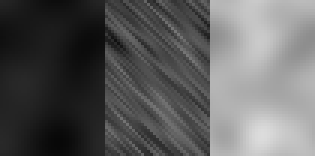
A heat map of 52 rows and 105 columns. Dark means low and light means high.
The table splits into one row of 3 panels. Panel 1,1: very low, smooth, faint in contrast. Panel 1,2: low, slanting down to the right. Panel 1,3: high, smooth.
